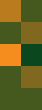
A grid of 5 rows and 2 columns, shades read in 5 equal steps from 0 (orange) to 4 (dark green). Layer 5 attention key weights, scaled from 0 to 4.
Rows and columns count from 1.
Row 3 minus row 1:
-1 1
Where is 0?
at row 3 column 1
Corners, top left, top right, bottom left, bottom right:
1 3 3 3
